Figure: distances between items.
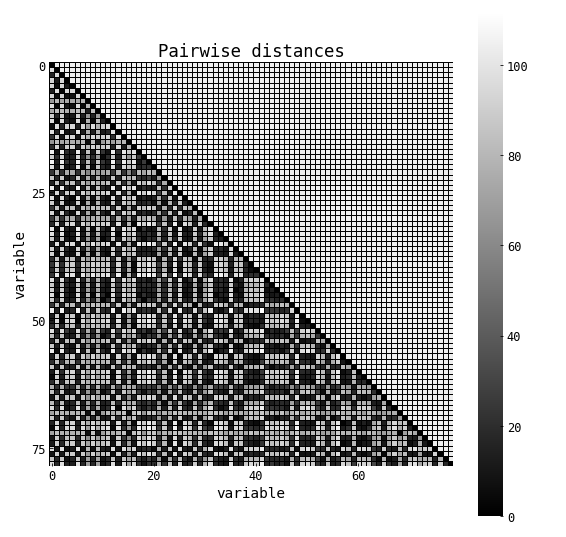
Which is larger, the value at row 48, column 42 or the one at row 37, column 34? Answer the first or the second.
the first
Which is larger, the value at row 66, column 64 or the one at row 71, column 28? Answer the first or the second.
the second
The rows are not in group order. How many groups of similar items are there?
3
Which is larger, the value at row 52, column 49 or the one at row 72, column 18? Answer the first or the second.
the first
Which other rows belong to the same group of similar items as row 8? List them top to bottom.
1, 3, 4, 6, 10, 11, 13, 17, 18, 19, 20, 22, 24, 26, 27, 29, 32, 33, 34, 36, 37, 42, 43, 44, 45, 46, 48, 52, 53, 55, 56, 59, 63, 64, 66, 67, 69, 75, 77, 78
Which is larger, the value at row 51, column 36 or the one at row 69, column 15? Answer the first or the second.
the first
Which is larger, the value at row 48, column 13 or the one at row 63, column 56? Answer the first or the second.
the second
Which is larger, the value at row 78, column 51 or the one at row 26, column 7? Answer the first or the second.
the first
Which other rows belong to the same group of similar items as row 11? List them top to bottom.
1, 3, 4, 6, 8, 10, 13, 17, 18, 19, 20, 22, 24, 26, 27, 29, 32, 33, 34, 36, 37, 42, 43, 44, 45, 46, 48, 52, 53, 55, 56, 59, 63, 64, 66, 67, 69, 75, 77, 78
